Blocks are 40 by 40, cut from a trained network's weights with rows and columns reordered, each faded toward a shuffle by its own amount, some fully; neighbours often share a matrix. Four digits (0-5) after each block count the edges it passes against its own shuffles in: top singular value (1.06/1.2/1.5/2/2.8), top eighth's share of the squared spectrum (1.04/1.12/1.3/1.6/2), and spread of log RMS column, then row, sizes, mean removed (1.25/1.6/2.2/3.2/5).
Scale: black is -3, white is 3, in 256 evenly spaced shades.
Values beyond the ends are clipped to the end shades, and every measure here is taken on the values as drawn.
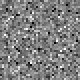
0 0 0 0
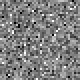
0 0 0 0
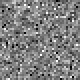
0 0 0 0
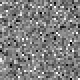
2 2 0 0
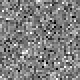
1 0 0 0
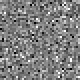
2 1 0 0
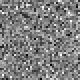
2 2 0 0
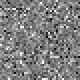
1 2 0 1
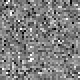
0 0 0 0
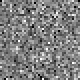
1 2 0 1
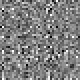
3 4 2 2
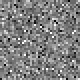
0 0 0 0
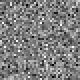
0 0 0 0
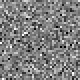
1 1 0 0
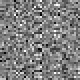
4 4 2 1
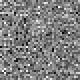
2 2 0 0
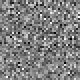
2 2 1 1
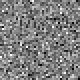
0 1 0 0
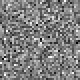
2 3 0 1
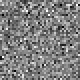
2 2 0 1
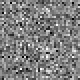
3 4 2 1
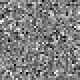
1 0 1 0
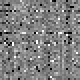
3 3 0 2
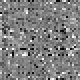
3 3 0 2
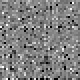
2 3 0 2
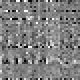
3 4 1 3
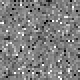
1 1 0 0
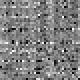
3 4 1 3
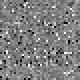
1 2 1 1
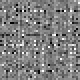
2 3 0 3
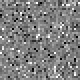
0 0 0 1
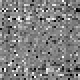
2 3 0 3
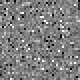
0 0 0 0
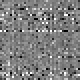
2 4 0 3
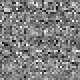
3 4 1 3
